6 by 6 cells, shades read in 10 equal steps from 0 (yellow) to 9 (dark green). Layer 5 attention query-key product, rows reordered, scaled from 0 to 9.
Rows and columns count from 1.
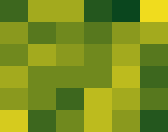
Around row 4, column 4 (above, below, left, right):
5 2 5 2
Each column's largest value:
7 7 7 8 9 8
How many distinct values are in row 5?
6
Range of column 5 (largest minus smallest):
7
